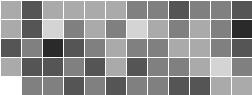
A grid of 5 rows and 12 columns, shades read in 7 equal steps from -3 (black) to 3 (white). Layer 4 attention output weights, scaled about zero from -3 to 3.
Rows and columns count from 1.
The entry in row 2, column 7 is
2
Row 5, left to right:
3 0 0 -1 0 -1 0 0 -1 -1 1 1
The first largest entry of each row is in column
1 3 6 11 1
